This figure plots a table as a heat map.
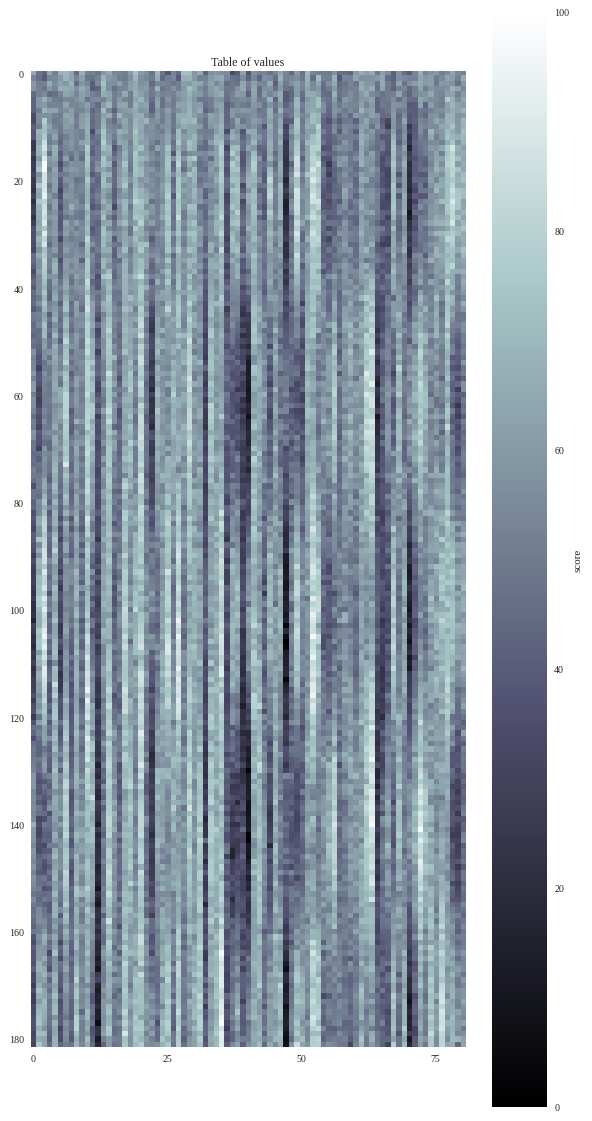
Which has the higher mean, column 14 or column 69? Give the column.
14
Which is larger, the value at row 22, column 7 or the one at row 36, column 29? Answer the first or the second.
the second
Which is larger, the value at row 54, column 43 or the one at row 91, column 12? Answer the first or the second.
the first
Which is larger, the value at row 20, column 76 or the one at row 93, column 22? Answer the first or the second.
the first
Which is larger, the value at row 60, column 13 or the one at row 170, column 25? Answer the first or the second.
the second
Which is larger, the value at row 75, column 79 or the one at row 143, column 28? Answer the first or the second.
the second
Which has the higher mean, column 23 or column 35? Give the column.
35
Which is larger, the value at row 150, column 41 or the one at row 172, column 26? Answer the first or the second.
the first
